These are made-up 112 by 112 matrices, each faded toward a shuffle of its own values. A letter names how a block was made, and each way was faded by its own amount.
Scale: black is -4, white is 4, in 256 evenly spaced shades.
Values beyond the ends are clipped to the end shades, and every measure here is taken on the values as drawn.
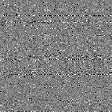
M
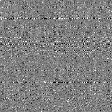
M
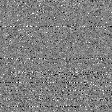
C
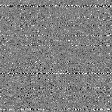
M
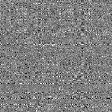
M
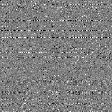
M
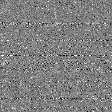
C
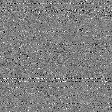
C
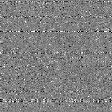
M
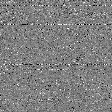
C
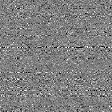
M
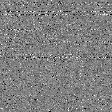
C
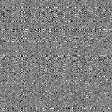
M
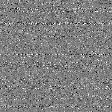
C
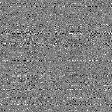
M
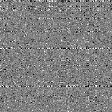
M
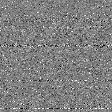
C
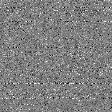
C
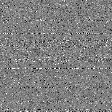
C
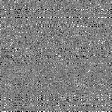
M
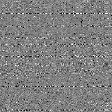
M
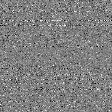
C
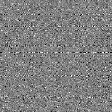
M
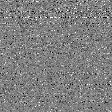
C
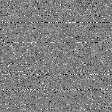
C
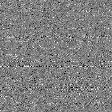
C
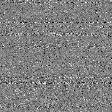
C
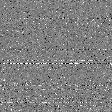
C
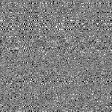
M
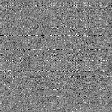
M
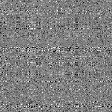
M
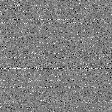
C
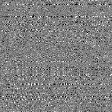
M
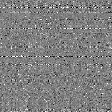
M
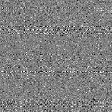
M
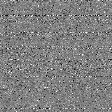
C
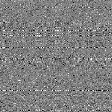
M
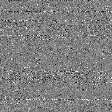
C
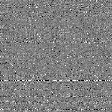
M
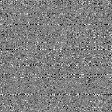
M
